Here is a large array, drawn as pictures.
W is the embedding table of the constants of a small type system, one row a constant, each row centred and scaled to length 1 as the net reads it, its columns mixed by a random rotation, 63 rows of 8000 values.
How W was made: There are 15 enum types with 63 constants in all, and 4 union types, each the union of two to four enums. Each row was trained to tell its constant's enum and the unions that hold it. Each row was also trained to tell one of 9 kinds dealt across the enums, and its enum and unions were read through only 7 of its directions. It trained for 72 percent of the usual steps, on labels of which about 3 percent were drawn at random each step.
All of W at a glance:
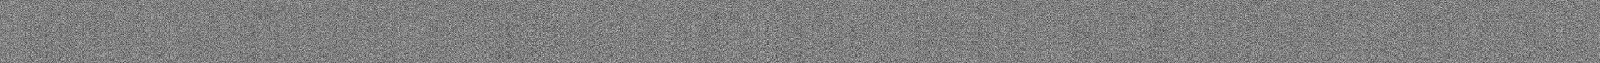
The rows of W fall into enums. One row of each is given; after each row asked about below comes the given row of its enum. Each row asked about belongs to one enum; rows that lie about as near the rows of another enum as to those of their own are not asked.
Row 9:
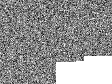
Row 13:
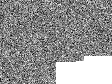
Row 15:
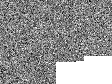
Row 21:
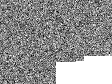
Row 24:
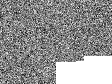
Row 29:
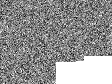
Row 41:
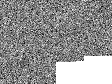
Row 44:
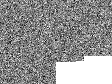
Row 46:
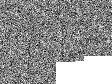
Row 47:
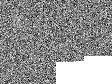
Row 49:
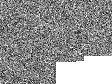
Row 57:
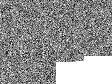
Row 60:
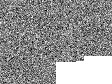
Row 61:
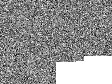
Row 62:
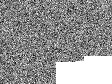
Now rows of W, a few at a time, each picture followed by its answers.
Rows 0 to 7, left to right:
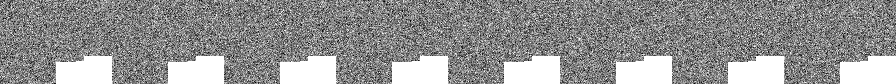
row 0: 62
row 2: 15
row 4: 24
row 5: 46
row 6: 61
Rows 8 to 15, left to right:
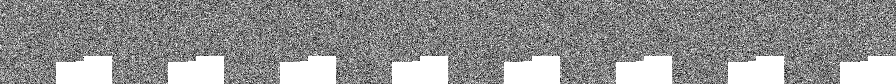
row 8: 46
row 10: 47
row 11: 15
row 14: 60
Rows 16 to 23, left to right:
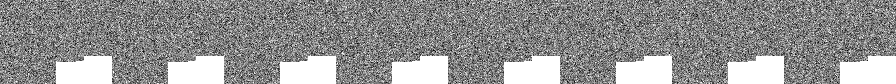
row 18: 60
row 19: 24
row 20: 21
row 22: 29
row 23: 44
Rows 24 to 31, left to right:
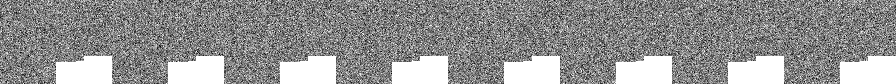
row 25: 41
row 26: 44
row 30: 46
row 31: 62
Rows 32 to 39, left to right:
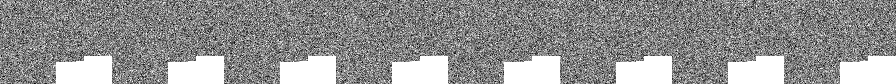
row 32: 41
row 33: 24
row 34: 44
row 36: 57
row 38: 62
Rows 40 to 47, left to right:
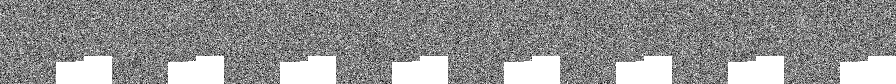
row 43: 21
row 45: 60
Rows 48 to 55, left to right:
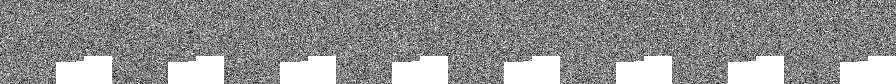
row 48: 61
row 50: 15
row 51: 46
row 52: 44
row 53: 9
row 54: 24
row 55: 47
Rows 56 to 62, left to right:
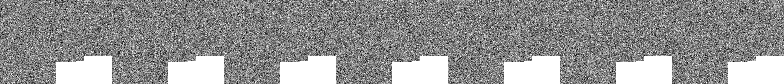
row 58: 41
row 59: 60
